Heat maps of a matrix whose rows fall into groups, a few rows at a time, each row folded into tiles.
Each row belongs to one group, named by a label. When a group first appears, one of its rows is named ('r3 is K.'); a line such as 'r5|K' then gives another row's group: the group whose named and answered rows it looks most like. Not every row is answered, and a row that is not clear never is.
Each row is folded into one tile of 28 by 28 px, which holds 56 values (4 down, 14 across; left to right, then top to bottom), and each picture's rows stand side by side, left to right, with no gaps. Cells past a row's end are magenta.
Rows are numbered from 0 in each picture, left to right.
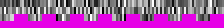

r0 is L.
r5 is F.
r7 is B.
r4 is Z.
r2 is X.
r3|X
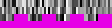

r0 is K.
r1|F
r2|B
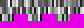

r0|Z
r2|B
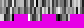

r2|F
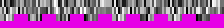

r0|X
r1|Z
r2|K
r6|X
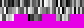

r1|F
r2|X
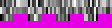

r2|Z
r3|Z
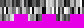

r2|K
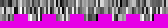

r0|K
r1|Z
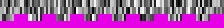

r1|Z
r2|B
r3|B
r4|K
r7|X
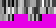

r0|K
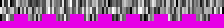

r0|X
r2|B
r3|B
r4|B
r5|B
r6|L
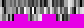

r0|K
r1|L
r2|B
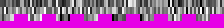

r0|L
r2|K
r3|L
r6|X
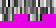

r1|Z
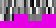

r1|K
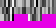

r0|Z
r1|L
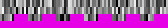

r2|B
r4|L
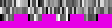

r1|X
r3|F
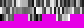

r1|K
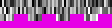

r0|X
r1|K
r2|L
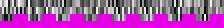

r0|F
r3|B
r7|B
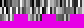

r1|K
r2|B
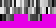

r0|F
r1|B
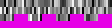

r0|L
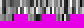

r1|K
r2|B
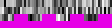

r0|B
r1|F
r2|Z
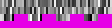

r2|L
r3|B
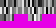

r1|X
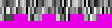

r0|K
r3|X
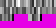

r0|Z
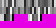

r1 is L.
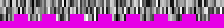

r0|B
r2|L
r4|K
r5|K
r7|K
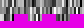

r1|B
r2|B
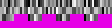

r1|X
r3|X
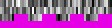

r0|Z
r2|F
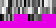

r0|B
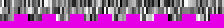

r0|B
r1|F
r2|L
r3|B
